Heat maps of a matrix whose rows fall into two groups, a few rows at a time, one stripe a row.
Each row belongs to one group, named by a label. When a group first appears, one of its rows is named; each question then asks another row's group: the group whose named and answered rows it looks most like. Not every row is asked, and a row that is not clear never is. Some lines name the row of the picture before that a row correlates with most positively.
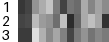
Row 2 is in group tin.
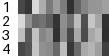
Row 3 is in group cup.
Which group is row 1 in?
tin
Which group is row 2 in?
cup
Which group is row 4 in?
tin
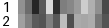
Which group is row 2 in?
cup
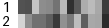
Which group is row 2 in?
cup
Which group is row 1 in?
tin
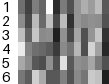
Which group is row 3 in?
cup
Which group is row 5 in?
cup
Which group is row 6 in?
tin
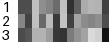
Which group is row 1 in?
tin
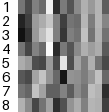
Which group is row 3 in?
tin
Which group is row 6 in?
tin
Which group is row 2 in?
tin
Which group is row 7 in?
tin
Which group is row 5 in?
cup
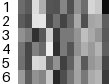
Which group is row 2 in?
tin
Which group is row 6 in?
cup
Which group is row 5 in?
tin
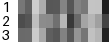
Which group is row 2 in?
tin
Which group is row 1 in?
tin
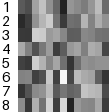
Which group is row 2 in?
tin
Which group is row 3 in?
tin
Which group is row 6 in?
cup
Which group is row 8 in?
cup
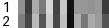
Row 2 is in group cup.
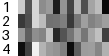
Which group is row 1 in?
cup
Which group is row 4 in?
tin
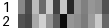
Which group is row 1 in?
cup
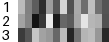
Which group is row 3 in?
tin
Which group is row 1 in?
cup
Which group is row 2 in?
cup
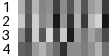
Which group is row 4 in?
tin
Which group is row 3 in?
cup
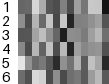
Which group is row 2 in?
cup
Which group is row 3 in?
tin
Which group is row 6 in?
tin
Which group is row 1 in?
tin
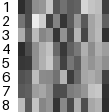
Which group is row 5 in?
tin
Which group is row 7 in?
tin
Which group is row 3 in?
cup
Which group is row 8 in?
cup
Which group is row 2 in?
tin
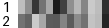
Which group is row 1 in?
cup
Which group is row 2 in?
tin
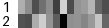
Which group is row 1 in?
cup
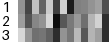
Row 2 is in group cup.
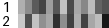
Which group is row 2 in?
cup
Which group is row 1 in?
cup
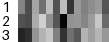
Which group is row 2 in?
tin
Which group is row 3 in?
tin
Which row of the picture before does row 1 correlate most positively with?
2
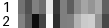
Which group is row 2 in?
cup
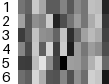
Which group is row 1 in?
tin
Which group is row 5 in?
tin
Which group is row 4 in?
cup
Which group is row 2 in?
cup
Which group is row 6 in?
tin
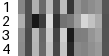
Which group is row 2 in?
cup
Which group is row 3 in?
cup
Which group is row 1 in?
cup
